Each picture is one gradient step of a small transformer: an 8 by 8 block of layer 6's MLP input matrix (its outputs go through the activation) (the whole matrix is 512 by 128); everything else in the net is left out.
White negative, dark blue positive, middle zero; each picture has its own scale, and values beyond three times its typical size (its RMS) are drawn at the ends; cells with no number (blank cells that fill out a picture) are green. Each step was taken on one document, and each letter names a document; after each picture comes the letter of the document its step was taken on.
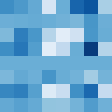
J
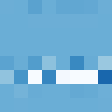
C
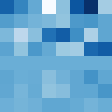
J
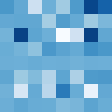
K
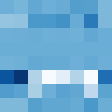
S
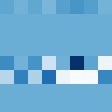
C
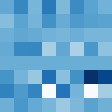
K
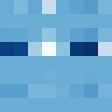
J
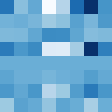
J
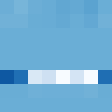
S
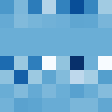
C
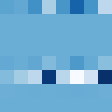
C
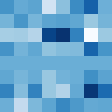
J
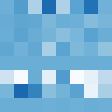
K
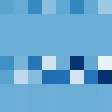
C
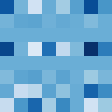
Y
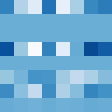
Y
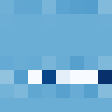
C
